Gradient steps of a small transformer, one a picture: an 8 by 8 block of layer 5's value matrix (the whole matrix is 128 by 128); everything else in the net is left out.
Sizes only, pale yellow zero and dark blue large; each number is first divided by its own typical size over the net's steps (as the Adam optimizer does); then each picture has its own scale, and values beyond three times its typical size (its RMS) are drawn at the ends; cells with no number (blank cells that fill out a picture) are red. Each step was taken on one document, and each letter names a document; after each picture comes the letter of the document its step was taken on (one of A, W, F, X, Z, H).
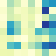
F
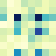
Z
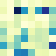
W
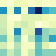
Z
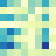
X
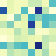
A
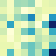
F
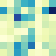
W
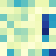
F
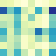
Z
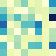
A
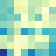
X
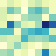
F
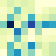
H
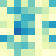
W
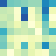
X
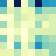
Z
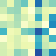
A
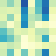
X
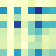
Z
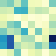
H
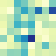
W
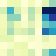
F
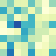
H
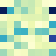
W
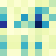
A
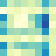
X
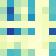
H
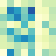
H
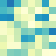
X
